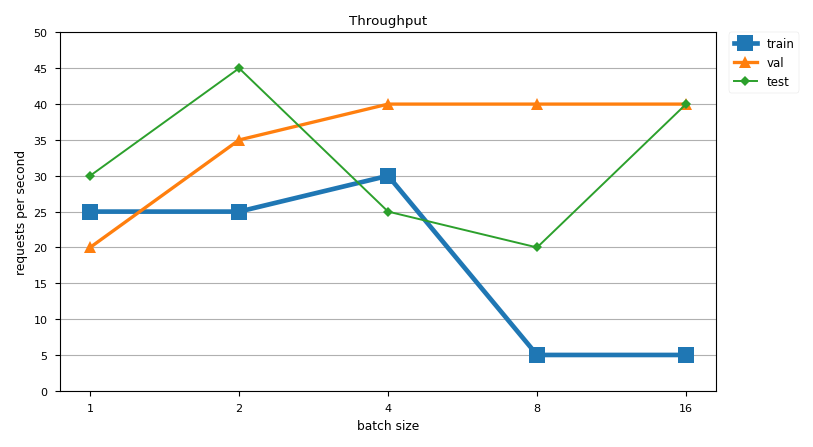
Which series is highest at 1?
test
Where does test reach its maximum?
2
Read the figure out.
Title: Throughput
x-axis: batch size, ticks 1 2 4 8 16
y-axis: requests per second, ticks 0 5 10 15 20 25 30 35 40 45 50
Legend: train, val, test
Values:
train: 25 25 30 5 5
val: 20 35 40 40 40
test: 30 45 25 20 40
